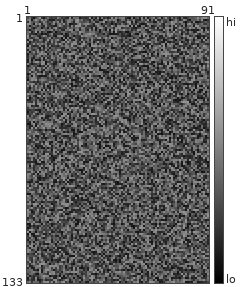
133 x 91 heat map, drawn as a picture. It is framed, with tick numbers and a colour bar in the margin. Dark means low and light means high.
Mirror symmetry: none. Slope: none. Histogram: flat. Grain: fine. Average level on the scale: 30%. Seam: none.
